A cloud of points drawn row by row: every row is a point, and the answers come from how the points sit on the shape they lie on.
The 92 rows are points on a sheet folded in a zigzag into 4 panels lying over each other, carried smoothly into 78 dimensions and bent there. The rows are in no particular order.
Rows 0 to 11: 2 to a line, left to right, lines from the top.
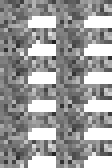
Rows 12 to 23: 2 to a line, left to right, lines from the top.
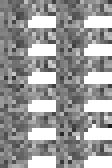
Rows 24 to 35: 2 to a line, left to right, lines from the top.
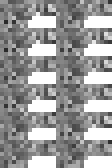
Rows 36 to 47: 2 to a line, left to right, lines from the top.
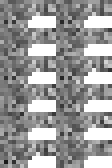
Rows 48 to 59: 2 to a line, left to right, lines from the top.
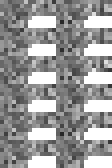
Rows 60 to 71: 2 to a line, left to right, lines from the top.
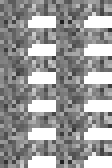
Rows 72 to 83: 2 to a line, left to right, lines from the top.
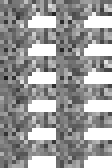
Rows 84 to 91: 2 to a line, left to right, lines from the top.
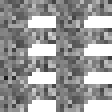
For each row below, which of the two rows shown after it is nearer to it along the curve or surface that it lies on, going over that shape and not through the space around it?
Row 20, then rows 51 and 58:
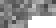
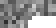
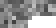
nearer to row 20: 51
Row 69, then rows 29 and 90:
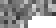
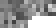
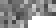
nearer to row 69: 90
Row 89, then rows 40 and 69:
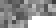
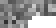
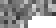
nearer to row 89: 69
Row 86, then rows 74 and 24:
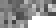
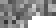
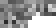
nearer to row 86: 24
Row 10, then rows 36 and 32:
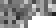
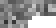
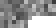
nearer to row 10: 32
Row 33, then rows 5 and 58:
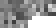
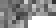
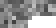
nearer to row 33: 5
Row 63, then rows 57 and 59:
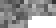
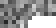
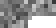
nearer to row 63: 59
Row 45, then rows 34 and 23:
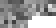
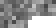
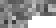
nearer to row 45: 23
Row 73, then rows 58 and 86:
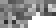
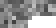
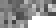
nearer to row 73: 86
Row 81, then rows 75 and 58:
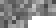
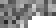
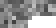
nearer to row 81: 75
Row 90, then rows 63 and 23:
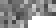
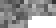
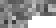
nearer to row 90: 63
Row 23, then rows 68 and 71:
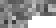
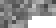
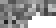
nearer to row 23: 71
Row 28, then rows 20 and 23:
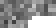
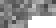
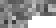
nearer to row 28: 20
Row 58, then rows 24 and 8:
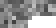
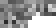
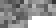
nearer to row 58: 8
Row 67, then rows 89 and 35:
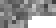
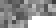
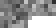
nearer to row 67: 35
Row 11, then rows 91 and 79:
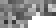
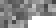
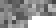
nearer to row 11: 79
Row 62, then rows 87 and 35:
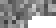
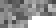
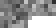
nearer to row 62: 35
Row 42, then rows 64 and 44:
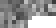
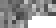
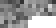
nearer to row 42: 64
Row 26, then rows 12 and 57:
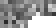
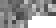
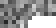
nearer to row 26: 12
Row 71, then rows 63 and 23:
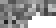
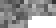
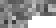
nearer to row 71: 23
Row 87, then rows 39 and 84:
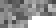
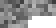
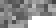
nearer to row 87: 39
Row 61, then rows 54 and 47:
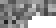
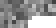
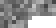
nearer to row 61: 47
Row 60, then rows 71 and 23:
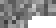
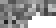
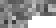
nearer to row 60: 71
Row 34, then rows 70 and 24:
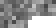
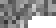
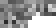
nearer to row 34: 70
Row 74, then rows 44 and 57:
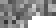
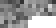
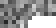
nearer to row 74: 57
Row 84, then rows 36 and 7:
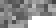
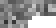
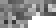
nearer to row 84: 36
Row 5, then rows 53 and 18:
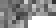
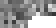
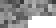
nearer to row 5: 53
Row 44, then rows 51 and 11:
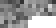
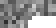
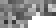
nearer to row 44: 11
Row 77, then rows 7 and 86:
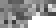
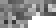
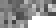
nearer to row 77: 86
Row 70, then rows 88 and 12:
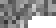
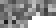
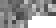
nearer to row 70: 88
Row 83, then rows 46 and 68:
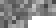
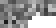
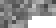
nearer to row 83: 68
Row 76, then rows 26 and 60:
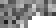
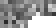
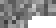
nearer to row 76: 60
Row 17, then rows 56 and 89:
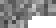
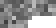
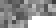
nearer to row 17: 56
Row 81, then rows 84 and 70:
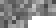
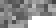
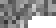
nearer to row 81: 70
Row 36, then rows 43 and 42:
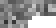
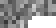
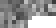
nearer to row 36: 43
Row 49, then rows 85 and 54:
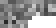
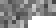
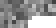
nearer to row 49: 85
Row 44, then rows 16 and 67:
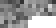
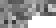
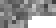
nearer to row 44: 16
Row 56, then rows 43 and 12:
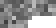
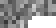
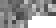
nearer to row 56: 43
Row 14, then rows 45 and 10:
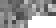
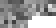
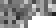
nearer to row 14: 45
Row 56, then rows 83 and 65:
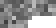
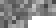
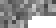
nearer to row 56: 83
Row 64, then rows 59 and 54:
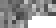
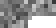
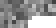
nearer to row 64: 54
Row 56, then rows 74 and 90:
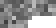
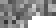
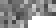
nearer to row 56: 74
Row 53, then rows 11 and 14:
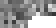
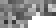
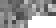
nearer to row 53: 14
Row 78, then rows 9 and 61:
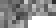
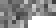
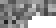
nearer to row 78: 9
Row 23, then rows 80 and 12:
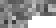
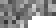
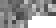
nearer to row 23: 80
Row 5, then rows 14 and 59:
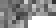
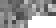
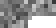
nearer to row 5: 14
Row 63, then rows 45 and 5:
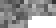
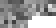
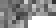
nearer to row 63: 45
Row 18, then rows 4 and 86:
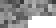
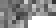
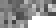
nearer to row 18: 86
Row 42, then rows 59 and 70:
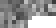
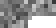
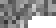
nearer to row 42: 59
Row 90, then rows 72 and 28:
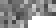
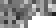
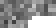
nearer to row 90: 72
